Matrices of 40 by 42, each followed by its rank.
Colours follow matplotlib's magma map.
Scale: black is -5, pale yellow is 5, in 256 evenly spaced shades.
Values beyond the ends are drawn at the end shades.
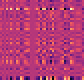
two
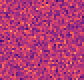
full rank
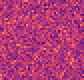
full rank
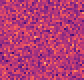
full rank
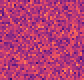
full rank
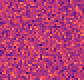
full rank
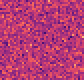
full rank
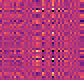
two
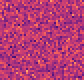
full rank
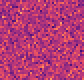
full rank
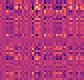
two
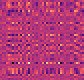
two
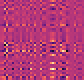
two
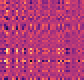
two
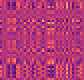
two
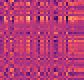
two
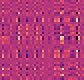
two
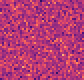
full rank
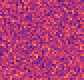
full rank
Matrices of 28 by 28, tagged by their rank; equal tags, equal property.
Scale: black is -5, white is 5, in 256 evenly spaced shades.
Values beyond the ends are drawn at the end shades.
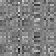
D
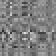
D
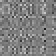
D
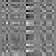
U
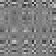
U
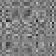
D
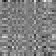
D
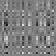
U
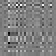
U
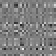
U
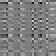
U
